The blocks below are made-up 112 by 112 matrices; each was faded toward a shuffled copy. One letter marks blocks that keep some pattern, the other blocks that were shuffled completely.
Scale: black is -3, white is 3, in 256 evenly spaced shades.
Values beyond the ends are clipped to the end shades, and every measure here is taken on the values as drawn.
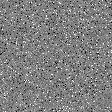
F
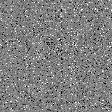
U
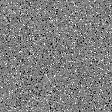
U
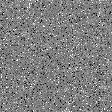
U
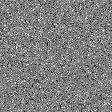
F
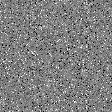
U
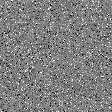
U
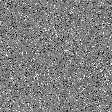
F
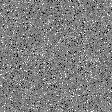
F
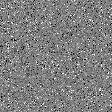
U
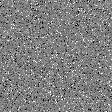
F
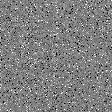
U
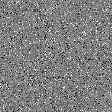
U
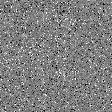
U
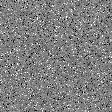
F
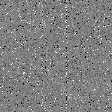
U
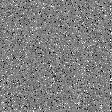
U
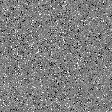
U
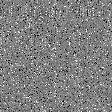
U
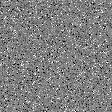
F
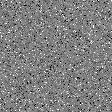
F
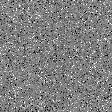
U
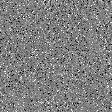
U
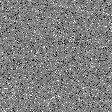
F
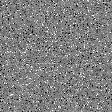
U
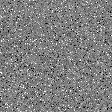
F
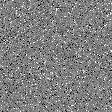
F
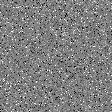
F
